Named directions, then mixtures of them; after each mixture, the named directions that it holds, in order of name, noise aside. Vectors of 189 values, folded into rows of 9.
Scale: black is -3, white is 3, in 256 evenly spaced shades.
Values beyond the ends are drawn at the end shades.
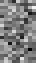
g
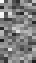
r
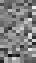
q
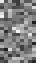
q, r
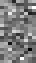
g, r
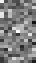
q, r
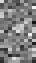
q, r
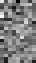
g, r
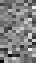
q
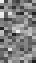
r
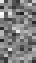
r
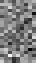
g, q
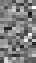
g, q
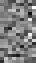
g, q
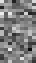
g, r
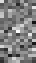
q, r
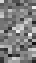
q, r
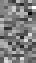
g, q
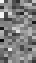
r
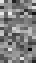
g, r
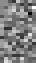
g, q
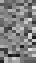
q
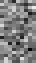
g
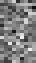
g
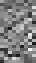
q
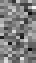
g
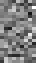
g, q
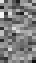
r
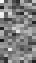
r
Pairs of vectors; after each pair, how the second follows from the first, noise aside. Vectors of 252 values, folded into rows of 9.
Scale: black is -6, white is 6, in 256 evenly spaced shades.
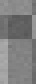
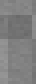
shrunk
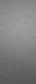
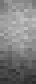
scaled up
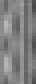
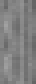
shrunk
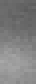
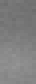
shrunk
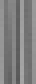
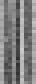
scaled up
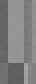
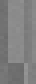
shrunk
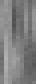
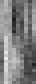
scaled up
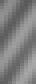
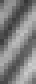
scaled up
